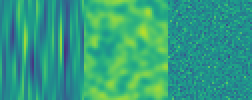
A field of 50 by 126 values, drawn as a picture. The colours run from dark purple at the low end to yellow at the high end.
It is made of 1 by 3 panels. Panel 1,1: middling, streaked downward, strong in contrast. Panel 1,2: high, blotchy. Panel 1,3: middling, fine-grained.
